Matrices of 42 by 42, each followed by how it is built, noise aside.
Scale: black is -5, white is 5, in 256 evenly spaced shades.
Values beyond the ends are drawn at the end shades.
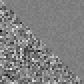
lower triangular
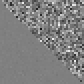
upper triangular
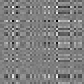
low rank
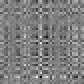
low rank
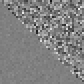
upper triangular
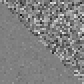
upper triangular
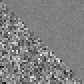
lower triangular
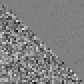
lower triangular
